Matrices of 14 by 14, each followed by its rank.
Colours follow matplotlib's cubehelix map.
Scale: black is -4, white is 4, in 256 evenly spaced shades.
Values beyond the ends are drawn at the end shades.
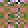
two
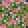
full rank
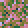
full rank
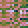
two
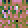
three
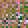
three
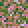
full rank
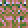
three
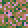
full rank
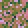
full rank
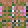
two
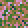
full rank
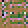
three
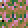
three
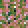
three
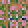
three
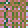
two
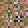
three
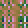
two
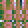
two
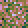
full rank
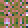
two
